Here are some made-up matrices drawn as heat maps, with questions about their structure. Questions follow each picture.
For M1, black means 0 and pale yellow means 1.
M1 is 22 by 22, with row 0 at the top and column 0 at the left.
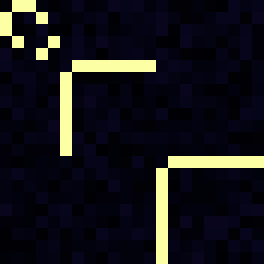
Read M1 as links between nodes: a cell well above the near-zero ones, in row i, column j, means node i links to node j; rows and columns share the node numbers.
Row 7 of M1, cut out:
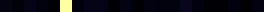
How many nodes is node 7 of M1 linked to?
1
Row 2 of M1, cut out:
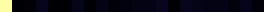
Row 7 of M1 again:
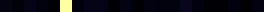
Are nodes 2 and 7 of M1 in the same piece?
no
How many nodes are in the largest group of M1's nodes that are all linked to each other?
2
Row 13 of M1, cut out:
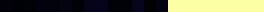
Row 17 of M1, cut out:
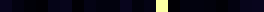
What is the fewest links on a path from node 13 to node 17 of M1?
1
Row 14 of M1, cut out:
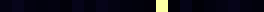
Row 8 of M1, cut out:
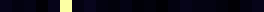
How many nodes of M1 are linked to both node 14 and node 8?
0
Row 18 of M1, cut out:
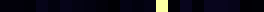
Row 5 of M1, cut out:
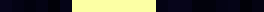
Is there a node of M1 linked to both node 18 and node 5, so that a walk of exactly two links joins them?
no
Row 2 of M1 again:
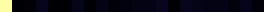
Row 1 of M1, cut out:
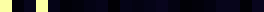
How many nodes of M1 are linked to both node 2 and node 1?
1
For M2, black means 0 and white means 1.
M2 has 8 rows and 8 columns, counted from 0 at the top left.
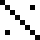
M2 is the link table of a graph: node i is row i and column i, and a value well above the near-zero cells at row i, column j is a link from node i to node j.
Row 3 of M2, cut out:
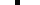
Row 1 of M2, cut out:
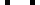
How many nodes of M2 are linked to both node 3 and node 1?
5
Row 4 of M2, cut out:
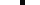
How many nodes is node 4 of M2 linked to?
7
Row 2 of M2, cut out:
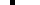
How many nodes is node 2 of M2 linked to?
7
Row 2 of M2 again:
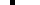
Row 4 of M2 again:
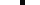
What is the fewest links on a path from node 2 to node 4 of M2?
1
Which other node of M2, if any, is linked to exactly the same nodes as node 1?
node 6
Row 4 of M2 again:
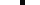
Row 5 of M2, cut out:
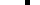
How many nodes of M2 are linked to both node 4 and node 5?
6
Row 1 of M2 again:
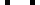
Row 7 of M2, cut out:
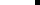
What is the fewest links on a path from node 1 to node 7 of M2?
1
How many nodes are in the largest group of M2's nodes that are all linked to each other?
7
